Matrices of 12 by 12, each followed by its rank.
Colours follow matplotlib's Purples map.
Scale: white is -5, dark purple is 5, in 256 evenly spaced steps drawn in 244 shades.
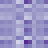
one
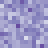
full rank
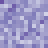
full rank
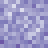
full rank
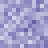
full rank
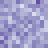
full rank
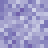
full rank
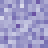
full rank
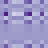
one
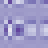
one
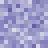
full rank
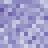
full rank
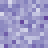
full rank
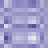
one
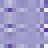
one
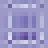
one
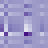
one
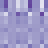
one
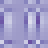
one
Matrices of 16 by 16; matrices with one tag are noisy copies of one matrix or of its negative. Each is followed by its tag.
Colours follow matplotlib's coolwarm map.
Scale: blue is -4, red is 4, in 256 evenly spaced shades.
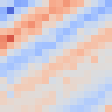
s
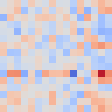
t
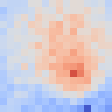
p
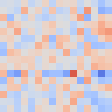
t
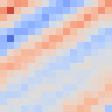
s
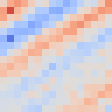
s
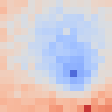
p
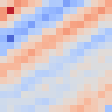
s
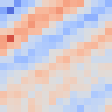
s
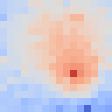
p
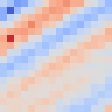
s
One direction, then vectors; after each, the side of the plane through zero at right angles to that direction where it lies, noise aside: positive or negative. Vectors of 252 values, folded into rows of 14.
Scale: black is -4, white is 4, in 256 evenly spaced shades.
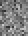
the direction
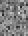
positive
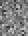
positive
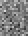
negative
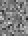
positive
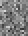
negative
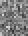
negative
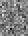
negative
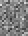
negative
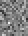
positive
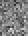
positive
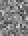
negative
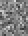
negative
